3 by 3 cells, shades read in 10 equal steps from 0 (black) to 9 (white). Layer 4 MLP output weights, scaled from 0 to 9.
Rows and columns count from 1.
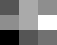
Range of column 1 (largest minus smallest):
5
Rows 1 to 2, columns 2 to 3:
6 5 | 6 9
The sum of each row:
14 20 7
